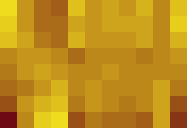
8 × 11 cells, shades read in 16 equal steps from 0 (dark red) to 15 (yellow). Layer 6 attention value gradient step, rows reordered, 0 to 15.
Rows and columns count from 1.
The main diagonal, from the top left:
15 10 8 9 9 10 9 7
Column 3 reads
7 7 8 10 11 10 12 14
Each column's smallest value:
0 8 7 6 5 8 7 7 6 9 3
